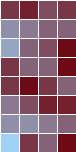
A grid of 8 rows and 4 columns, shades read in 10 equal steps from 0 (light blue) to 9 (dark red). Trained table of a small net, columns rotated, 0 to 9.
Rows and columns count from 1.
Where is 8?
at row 1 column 2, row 6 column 3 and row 6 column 4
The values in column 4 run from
5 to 9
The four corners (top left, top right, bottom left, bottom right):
7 7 0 9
